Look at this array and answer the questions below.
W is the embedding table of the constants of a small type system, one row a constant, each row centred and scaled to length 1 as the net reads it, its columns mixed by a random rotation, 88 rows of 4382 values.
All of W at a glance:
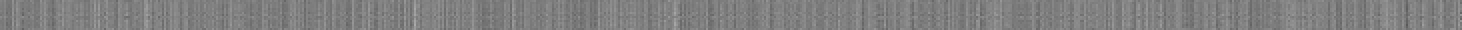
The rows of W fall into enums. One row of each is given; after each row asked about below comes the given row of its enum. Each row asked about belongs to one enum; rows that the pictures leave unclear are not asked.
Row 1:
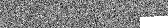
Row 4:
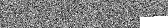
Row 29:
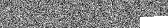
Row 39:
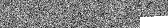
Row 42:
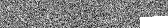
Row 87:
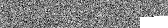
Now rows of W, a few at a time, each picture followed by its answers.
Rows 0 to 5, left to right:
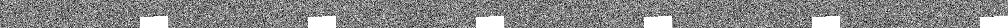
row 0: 4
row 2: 42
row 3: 1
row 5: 87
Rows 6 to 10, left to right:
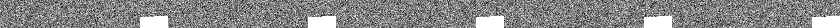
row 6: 1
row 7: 4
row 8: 29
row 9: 39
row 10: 87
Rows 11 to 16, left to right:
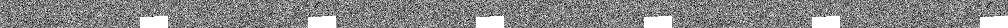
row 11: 87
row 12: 39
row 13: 4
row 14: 1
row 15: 87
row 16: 39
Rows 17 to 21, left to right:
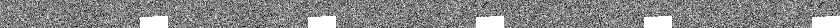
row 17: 42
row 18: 42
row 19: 39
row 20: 1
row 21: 39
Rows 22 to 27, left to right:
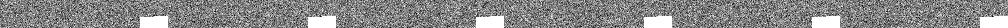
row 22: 4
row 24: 39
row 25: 42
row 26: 1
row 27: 87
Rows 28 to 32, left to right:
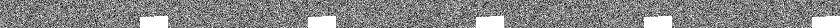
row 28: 1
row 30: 39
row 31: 1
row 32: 29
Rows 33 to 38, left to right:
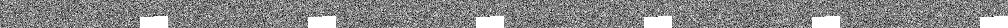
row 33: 4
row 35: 87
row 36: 87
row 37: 42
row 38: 87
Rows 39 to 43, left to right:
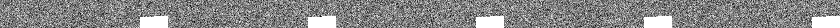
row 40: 87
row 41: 1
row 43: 1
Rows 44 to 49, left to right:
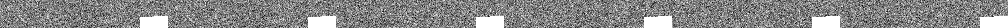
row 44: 42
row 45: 42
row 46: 87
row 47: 39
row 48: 4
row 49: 87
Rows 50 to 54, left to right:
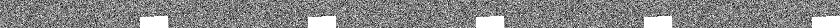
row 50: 1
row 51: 4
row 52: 29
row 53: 4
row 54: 1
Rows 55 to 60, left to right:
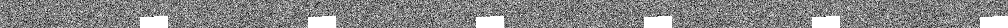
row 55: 87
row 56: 39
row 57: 1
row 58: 4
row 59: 87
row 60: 42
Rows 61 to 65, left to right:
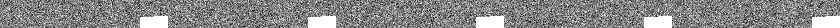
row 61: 29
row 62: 42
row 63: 1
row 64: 87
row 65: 39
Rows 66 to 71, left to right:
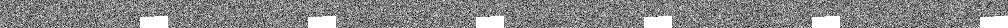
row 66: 1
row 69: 87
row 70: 42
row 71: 39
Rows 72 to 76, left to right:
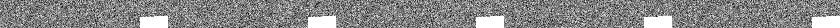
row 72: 1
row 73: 39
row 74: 1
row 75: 87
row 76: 1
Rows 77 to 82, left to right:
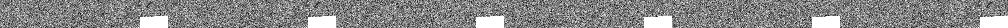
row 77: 39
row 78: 39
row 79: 1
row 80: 87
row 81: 4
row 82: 39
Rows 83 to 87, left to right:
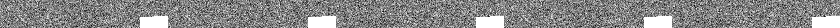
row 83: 42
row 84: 29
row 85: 87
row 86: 42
